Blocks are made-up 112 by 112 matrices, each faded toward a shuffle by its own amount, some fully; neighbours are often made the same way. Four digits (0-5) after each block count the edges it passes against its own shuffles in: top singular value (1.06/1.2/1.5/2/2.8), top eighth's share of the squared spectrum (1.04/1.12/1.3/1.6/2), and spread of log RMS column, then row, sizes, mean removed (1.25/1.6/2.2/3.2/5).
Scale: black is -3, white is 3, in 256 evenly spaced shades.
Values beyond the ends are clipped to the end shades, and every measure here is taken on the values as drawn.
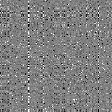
5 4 3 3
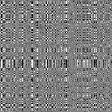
5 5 4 4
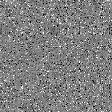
4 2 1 1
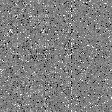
4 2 1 1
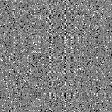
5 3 2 2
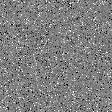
3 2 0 0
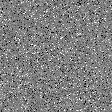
0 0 0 0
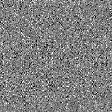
4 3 2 2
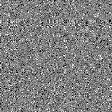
4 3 2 2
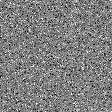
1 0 0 0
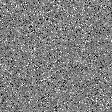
0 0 0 0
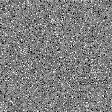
3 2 1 1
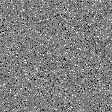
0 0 0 0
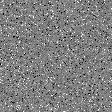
0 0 0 0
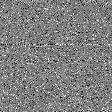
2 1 0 1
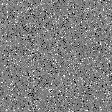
1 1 1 0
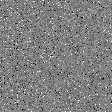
1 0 0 0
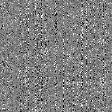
2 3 4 2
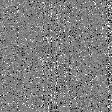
2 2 3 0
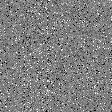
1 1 1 0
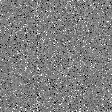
1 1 2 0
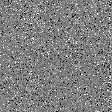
1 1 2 0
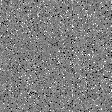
3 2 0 0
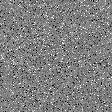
2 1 0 0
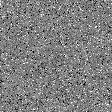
0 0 0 0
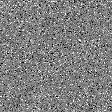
1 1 0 2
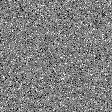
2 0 0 0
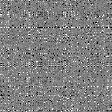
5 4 2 3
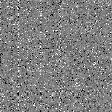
3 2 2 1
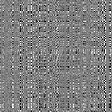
5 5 5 3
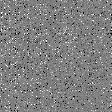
2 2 2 2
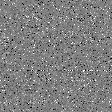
2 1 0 1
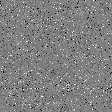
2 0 0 0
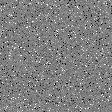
0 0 0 0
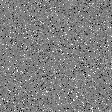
0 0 0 0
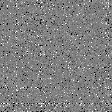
2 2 2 2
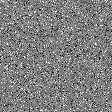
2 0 0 0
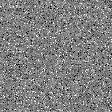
3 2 0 0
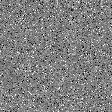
3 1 0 0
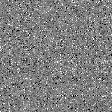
4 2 1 1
